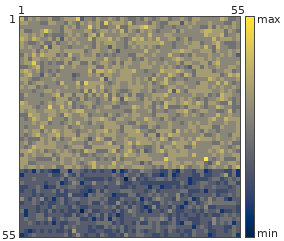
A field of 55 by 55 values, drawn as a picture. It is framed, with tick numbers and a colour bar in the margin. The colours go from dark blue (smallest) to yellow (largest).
Stripes: none. Average level on the scale: 50%. Seam: horizontal, 70% of the way down, the top part higher.
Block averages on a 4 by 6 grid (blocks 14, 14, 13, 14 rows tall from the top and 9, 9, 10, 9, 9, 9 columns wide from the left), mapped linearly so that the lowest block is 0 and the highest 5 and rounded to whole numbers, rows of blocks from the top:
5 5 5 5 5 5 | 5 5 5 5 5 5 | 4 4 4 4 4 4 | 0 0 0 0 0 0
